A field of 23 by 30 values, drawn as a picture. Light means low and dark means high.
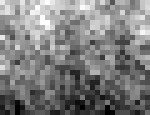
The top left is the ninth with the lowest average. The field climbs toward the bottom. On average the colour sits 50% of the way up the scale.
